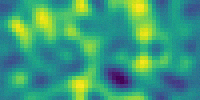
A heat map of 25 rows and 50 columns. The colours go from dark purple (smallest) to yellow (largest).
Grain: blotchy. Mirror symmetry: none. Histogram: bell-shaped. Lone odd cells: none. Roughest part: bottom middle.
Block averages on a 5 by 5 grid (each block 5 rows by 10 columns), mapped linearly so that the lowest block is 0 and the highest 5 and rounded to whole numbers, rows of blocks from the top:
24351 / 55242 / 22332 / 21232 / 23320
